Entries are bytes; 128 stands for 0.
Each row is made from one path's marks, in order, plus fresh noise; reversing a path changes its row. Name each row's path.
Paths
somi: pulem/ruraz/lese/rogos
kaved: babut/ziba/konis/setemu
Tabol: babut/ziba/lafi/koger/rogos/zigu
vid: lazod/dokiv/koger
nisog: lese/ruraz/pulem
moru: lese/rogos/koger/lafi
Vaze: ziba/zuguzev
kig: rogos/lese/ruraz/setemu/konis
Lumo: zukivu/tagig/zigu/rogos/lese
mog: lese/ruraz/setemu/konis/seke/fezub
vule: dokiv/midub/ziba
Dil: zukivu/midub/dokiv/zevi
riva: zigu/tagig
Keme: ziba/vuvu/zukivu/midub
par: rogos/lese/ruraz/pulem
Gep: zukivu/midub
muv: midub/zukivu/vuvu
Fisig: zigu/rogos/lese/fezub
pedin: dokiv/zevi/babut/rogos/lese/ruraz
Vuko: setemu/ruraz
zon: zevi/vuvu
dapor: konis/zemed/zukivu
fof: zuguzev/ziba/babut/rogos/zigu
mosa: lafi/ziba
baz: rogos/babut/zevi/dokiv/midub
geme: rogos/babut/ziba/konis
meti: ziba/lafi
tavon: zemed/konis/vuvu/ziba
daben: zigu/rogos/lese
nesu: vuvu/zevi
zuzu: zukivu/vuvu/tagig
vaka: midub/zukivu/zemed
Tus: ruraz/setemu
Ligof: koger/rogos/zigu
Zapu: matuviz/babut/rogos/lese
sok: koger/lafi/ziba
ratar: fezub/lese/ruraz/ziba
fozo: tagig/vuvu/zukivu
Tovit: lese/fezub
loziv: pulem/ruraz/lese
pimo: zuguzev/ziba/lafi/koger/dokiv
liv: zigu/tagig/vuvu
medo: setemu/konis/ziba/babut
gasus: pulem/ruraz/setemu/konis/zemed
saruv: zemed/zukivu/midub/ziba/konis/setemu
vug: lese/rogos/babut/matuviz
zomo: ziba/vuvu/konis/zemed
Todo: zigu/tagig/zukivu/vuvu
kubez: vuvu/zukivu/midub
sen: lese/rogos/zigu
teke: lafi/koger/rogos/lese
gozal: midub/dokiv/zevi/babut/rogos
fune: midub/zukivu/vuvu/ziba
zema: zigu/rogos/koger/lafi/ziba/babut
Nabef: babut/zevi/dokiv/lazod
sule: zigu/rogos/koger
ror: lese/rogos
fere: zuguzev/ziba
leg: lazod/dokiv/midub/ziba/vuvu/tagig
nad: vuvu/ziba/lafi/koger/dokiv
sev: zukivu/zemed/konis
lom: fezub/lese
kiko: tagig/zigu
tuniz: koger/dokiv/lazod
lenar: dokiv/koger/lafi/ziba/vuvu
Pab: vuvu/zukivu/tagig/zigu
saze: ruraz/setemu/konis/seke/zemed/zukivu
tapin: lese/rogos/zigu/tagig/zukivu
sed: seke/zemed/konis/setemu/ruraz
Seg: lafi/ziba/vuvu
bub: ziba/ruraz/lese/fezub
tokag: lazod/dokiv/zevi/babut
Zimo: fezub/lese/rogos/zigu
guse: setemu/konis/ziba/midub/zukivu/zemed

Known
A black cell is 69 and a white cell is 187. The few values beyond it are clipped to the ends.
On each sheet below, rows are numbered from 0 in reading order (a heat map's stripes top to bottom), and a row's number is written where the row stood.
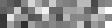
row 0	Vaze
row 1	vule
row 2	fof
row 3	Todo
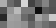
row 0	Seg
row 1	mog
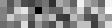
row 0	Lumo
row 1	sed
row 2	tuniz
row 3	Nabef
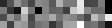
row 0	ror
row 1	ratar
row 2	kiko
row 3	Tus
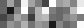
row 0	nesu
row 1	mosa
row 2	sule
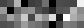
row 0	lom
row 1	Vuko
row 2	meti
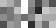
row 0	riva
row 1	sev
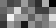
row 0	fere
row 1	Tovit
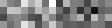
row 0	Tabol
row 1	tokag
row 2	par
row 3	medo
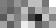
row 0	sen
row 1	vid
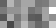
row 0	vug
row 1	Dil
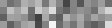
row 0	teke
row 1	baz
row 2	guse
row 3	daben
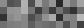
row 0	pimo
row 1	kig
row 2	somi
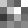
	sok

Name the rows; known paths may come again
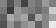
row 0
saruv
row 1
sen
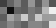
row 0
mog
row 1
tapin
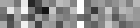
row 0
gozal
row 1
ror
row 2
riva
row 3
Zimo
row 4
pedin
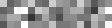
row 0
liv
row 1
lenar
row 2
zema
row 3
Pab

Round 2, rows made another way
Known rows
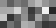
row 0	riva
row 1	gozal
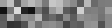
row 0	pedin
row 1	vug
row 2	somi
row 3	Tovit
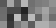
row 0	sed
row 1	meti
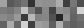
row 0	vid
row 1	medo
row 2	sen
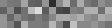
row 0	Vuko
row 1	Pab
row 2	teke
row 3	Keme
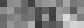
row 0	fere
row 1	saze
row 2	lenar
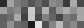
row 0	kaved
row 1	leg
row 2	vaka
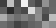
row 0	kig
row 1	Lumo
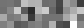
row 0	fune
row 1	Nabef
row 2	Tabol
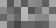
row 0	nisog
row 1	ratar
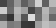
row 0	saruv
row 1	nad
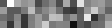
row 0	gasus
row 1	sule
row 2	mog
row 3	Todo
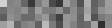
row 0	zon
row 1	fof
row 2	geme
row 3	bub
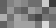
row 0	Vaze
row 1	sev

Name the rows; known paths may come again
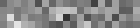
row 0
sok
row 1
Gep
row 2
liv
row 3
vaka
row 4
ror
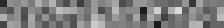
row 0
medo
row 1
Tus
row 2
kiko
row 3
Seg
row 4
Fisig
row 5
tokag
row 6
Pab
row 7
par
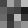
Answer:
sed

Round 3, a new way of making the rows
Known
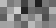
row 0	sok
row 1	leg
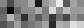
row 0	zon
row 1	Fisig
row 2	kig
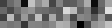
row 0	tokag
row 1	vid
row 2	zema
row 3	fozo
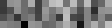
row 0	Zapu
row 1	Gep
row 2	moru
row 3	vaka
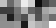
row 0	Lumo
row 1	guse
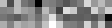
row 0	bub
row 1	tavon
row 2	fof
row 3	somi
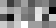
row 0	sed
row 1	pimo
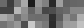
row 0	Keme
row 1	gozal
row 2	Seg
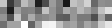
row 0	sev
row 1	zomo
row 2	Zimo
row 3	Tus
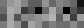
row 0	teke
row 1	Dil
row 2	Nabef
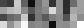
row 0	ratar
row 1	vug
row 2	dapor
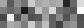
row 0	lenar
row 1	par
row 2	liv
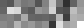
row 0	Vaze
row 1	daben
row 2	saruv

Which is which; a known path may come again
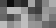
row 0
medo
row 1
Gep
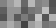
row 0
teke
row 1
sok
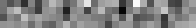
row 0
mosa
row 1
kubez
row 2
vaka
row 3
Ligof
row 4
zuzu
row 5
sen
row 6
fune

